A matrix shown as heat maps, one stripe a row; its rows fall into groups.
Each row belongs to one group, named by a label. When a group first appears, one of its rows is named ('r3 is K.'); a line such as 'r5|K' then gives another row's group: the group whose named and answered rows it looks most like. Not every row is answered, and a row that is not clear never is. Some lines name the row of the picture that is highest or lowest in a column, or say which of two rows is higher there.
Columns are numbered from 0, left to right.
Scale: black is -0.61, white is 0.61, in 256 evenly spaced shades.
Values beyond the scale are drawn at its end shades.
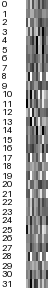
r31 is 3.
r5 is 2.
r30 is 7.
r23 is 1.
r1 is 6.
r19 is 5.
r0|1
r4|2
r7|2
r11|3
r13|3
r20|7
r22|1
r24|7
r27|7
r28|5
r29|6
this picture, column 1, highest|2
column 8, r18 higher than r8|Yes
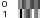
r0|7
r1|5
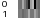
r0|2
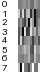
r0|6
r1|1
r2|2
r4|7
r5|6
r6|6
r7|5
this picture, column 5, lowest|2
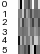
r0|5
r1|1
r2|7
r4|3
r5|2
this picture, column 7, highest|0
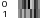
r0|2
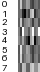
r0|7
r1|2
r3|5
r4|2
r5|7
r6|7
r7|5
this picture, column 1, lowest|3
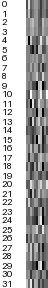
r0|7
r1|7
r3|6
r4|5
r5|2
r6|6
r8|6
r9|2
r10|5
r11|3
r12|2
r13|3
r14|2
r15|2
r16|1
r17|5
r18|2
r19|7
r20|5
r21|3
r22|7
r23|2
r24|2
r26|3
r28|1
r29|2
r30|7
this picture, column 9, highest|13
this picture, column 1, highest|0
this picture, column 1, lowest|4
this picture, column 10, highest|10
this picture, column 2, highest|10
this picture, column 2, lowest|11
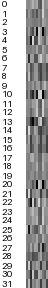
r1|3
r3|2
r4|3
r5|6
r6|5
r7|7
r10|2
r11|6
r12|6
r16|7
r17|6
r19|6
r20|2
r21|7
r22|3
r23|6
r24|6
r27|1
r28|2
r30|3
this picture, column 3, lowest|13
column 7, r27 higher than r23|Yes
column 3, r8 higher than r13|Yes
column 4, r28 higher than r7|No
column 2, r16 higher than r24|No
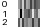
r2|7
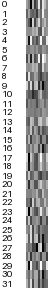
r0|3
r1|3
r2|3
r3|6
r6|3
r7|6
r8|7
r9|1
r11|3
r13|5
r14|1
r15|7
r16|1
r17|5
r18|5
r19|7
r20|5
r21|6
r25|1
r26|1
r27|2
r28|7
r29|5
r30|1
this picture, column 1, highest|8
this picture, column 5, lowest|27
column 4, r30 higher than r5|Yes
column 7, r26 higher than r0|Yes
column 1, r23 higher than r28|No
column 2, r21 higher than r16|No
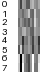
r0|5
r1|6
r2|3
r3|6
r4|7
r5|7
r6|5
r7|5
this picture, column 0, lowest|5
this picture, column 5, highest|1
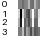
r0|6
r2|5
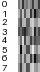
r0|7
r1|1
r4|1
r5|5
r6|1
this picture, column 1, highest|0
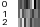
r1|7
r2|1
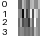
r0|5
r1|3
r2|3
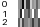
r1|5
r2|7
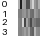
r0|5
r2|1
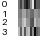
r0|2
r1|6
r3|1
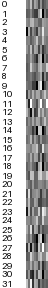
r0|1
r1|2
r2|6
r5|1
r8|2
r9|2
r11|5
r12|3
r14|2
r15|1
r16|6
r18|2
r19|5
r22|7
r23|3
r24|6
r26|2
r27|3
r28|5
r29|1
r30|2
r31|1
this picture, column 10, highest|11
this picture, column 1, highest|21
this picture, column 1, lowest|11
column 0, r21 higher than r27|Yes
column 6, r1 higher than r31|Yes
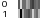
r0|7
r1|5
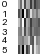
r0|1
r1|3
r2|1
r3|1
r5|3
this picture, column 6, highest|5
